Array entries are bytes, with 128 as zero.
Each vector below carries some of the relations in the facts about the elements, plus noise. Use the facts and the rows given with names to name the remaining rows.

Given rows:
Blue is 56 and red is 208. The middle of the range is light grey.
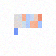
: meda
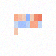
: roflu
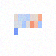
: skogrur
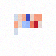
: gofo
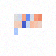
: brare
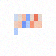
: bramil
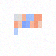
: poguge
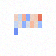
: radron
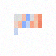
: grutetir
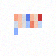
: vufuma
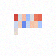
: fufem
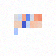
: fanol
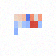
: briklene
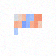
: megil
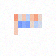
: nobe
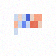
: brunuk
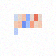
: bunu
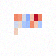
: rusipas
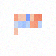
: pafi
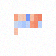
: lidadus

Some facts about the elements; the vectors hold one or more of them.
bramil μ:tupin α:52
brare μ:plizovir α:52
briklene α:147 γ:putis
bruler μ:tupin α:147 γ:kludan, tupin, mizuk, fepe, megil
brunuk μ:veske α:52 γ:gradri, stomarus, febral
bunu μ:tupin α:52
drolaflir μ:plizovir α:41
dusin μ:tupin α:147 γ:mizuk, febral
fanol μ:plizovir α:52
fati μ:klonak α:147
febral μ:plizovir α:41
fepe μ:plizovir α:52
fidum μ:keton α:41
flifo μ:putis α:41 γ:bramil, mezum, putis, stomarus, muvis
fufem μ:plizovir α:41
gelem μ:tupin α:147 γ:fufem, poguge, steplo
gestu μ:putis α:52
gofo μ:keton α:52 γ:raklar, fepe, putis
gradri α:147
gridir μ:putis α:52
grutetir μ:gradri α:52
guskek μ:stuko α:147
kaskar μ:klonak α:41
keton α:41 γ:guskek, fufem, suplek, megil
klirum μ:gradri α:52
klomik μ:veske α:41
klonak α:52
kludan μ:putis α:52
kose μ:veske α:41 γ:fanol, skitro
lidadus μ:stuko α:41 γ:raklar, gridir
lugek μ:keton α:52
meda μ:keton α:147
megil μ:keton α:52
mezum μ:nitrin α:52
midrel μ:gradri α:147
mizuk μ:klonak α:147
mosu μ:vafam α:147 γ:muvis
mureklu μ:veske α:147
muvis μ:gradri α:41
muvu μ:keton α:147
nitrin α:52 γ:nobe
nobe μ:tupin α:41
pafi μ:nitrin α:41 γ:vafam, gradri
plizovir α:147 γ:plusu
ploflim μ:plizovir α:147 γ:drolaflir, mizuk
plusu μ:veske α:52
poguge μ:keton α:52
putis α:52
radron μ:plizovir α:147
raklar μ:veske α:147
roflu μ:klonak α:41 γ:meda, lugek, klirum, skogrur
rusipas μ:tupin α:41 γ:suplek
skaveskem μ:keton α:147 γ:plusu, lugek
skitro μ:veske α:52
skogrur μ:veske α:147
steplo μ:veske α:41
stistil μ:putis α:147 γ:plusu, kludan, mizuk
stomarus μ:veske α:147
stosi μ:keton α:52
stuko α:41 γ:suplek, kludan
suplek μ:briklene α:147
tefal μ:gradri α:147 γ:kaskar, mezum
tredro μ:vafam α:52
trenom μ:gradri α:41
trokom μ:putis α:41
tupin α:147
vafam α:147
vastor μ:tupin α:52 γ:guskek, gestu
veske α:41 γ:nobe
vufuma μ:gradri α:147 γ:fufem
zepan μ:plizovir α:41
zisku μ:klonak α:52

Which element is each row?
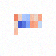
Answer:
veske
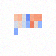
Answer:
gelem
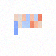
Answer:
gradri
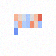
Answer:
suplek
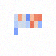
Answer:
bruler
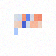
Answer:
fepe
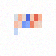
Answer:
vastor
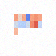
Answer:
flifo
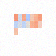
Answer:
muvis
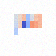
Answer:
klonak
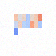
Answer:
guskek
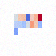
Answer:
ploflim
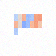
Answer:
lugek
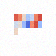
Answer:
keton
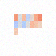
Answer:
trenom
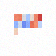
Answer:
stuko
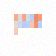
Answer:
fidum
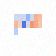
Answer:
skitro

